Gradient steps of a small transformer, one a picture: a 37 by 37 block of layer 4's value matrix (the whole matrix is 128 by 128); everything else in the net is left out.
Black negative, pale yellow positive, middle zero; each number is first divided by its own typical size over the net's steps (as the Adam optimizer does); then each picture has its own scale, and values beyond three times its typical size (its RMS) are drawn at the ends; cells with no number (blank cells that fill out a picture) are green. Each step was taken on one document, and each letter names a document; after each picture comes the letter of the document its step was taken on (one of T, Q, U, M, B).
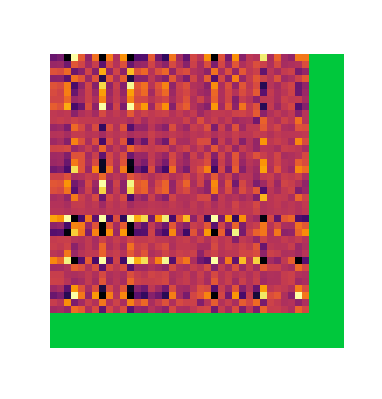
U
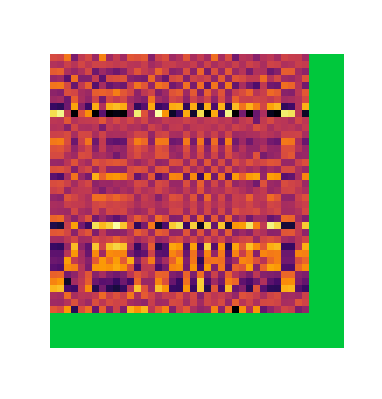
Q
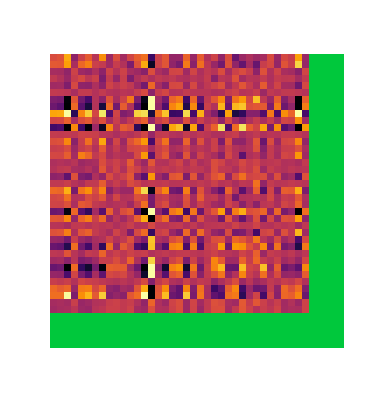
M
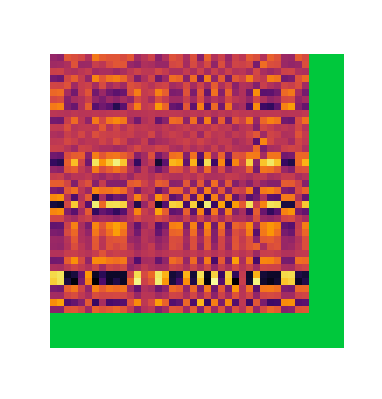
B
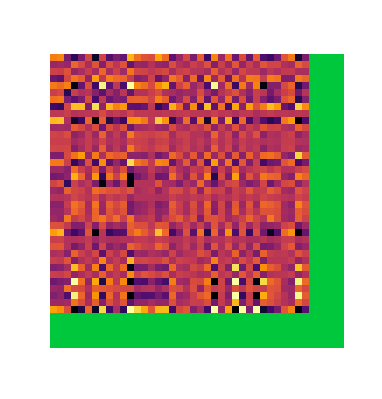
U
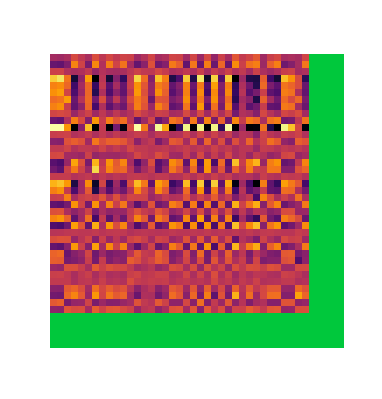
B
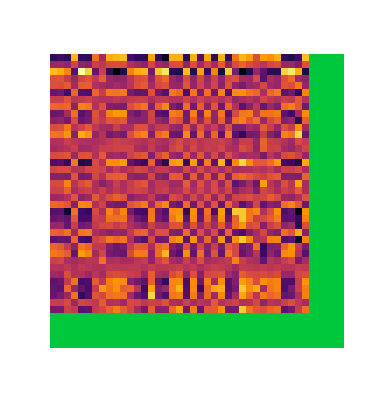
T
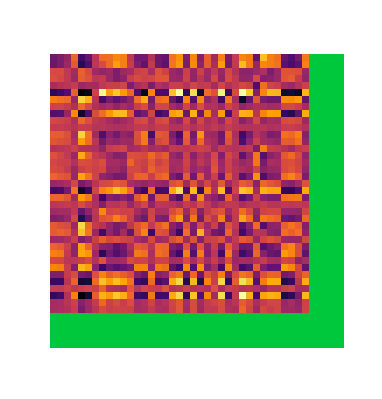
T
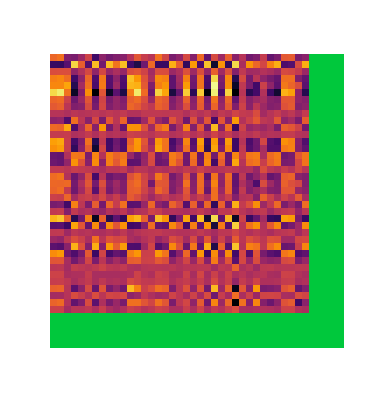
B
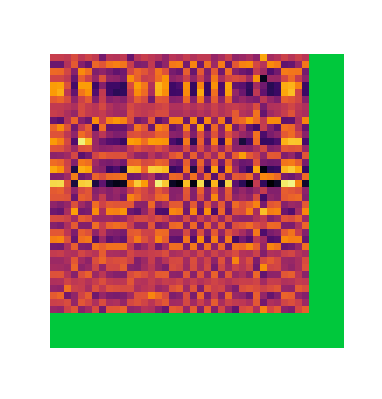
Q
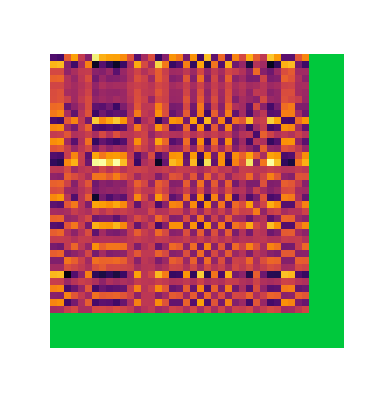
B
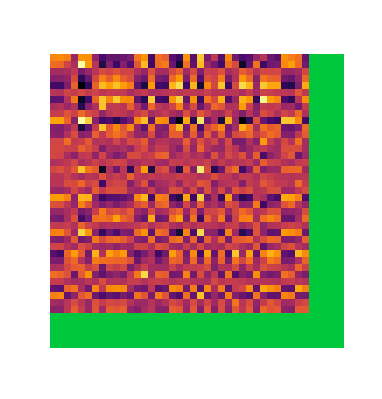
Q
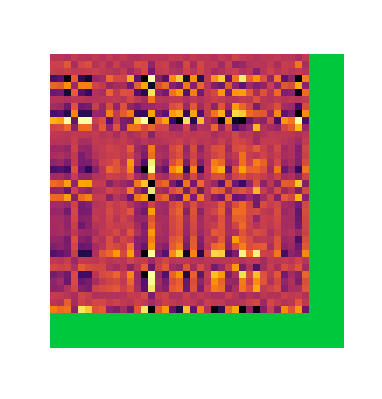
M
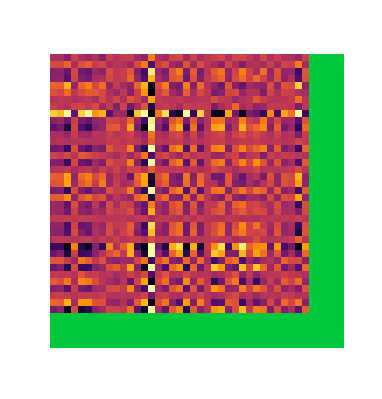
M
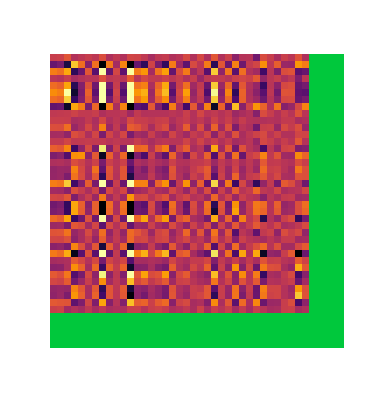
U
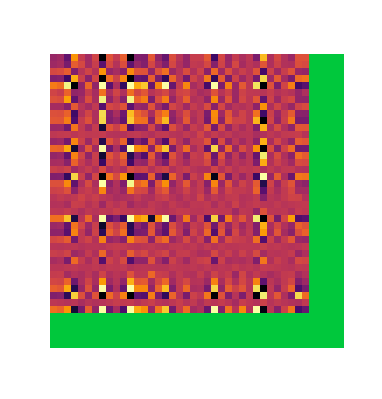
U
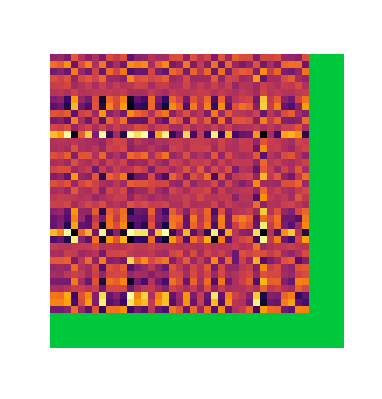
Q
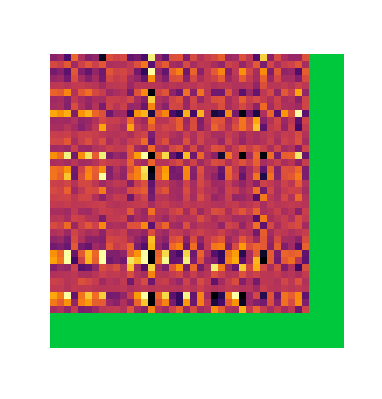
M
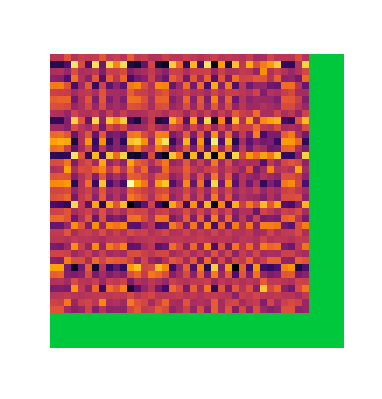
B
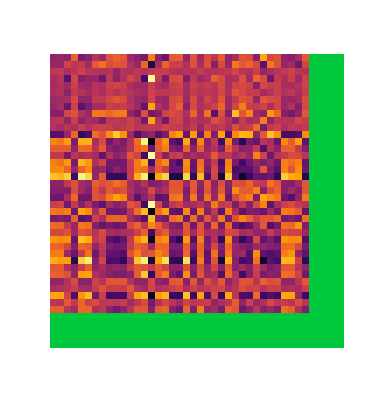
T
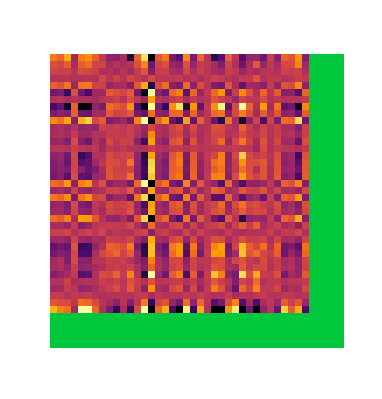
M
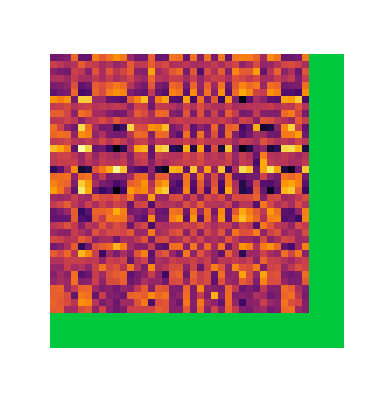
T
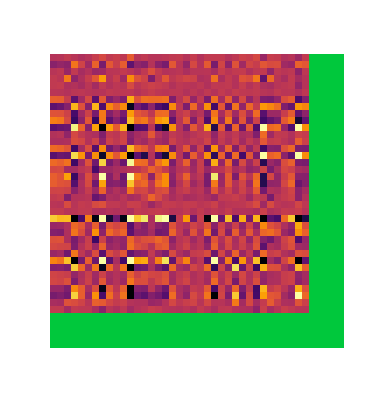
U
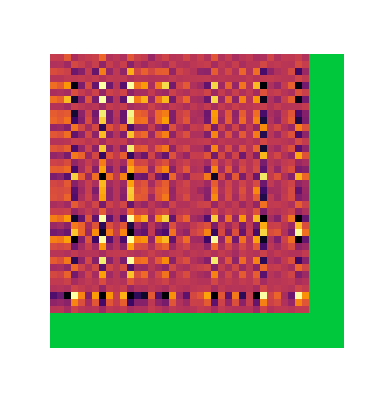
U
